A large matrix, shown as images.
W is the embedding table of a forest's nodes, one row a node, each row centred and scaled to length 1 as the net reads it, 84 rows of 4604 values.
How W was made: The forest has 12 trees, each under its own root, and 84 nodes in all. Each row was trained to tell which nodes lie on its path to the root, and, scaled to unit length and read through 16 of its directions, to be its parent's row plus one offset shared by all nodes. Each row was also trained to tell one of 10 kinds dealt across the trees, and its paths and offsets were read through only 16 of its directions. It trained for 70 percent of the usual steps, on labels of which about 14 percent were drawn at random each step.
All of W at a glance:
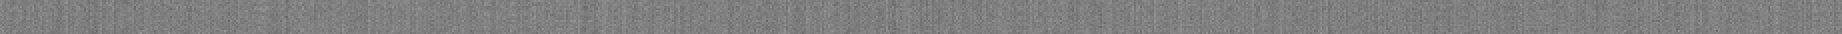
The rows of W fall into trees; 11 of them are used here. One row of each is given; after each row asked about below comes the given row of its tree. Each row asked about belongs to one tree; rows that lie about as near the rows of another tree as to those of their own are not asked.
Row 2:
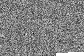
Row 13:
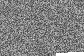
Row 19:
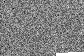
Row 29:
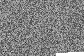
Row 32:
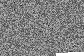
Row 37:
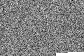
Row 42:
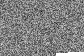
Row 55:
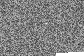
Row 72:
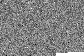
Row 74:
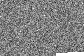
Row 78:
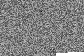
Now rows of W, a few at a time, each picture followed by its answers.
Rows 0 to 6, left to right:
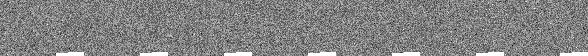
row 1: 74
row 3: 2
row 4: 72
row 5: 74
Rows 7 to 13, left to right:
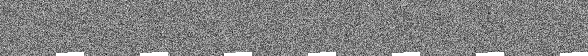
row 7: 37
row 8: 37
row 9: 37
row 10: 29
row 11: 32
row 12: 74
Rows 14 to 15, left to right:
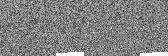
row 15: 13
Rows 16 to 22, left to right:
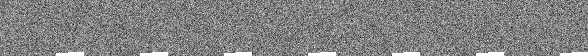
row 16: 55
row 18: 2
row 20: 72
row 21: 13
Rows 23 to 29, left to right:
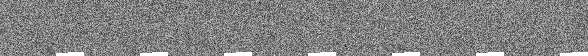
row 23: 72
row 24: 42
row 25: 2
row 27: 37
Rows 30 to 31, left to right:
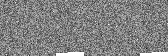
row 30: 74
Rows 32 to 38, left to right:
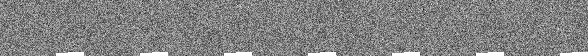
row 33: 19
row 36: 37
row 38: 29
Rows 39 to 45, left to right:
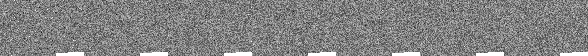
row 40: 37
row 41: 2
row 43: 37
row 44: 42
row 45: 55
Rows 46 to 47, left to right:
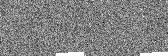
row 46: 55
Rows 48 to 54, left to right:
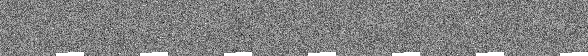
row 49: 2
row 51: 72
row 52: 74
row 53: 72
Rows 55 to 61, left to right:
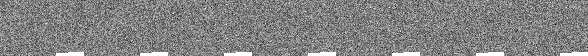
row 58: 55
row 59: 2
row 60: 19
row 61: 42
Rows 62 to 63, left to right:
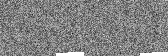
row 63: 74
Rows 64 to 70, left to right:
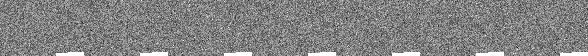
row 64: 32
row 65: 37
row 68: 72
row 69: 55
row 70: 72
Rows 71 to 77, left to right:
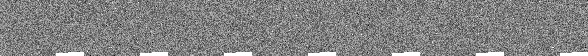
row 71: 13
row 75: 72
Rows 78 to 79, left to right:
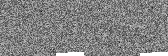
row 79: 74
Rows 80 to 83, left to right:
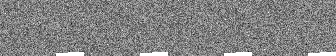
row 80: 74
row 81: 55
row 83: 2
